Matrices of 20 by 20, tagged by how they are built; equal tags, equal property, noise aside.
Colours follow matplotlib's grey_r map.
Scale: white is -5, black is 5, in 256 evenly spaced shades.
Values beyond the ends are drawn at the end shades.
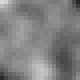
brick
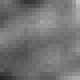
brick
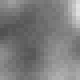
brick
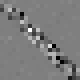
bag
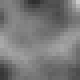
brick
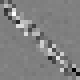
bag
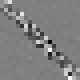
bag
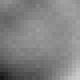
brick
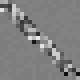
bag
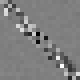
bag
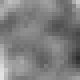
brick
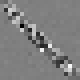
bag
